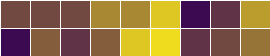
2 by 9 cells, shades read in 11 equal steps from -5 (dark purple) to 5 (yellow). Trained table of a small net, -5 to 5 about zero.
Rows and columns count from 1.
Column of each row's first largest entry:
6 6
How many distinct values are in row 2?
7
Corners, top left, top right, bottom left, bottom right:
-2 2 -5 0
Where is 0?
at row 2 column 9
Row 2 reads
-5 -1 -3 -1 4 5 -3 -2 0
